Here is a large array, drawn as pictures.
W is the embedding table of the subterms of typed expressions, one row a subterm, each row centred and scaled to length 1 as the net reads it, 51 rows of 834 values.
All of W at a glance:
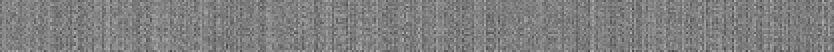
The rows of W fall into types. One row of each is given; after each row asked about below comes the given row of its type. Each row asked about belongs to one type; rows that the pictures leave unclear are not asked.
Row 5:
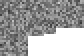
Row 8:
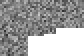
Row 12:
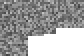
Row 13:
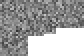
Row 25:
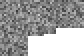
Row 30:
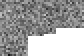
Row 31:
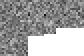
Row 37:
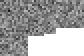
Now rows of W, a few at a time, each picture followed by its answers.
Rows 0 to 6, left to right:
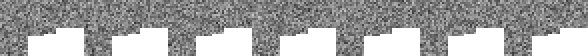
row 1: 13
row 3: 30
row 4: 8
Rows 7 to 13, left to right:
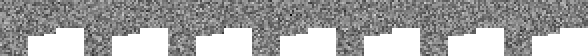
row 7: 37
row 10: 31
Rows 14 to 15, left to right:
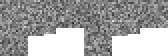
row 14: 25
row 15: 12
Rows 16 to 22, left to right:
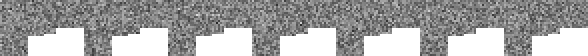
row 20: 13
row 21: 30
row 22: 13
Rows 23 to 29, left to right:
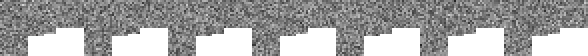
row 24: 31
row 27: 25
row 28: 30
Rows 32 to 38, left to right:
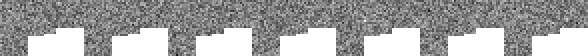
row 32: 13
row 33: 8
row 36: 25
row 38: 25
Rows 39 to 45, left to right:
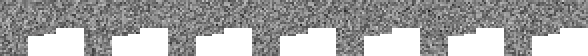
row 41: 8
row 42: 8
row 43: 5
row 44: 12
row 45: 37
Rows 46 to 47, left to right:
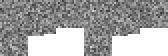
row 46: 12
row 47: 30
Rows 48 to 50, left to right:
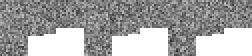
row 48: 25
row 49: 13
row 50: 8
